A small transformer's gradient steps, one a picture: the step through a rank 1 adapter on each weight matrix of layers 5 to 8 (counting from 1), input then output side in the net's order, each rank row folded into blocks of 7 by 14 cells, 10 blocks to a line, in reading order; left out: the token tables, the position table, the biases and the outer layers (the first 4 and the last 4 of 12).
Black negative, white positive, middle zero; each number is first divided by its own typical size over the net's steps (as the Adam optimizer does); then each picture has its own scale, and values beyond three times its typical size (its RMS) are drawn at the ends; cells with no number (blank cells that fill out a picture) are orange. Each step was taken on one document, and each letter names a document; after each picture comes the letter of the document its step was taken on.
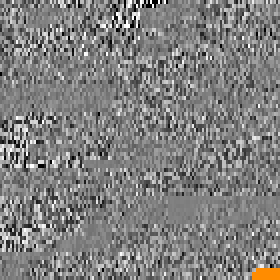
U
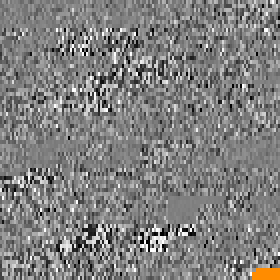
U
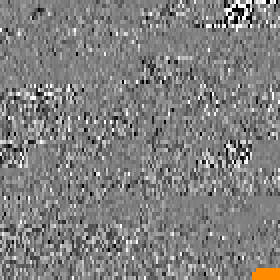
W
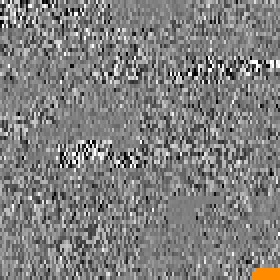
U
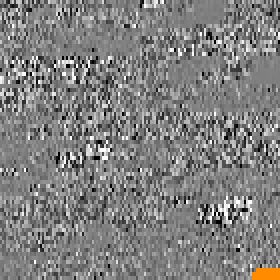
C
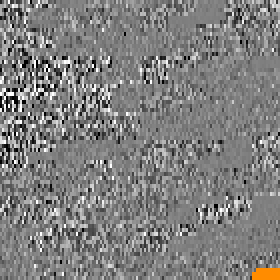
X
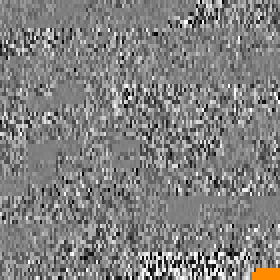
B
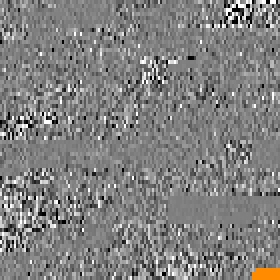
W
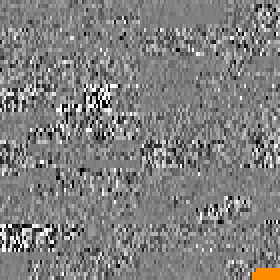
X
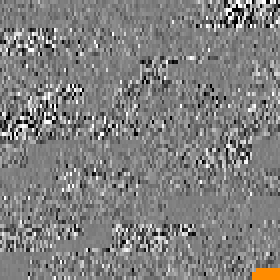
W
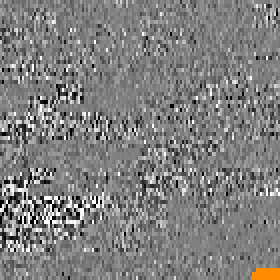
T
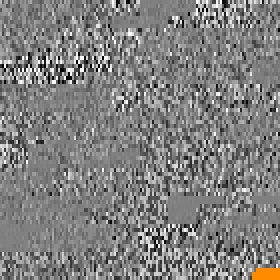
B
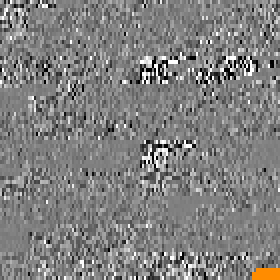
W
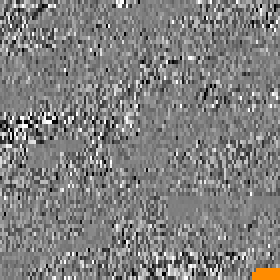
W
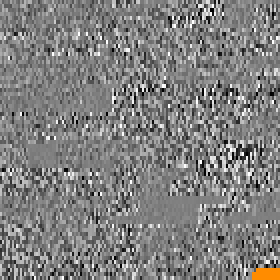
B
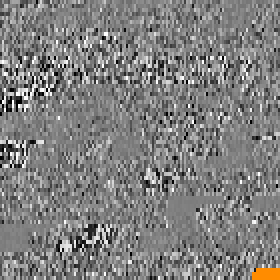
U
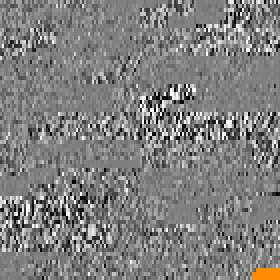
C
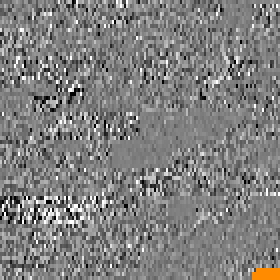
X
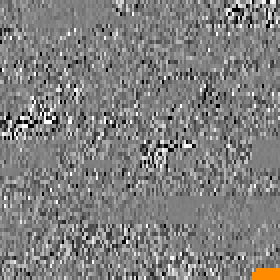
W
